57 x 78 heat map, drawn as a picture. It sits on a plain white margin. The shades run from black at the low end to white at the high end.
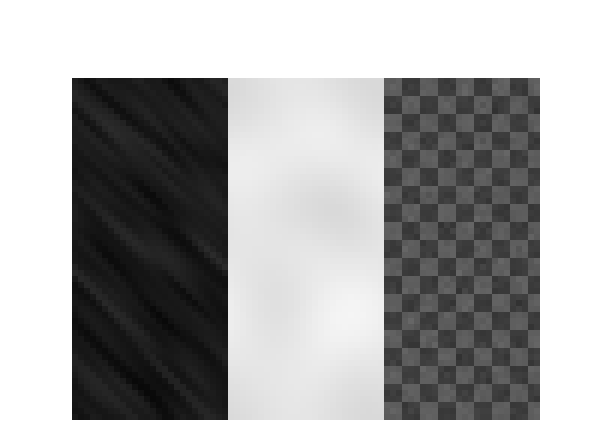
It is made of 1 by 3 panels. Panel 1,1: very low, slanting down to the right, faint in contrast. Panel 1,2: very high, smooth, faint in contrast. Panel 1,3: low, checkered.
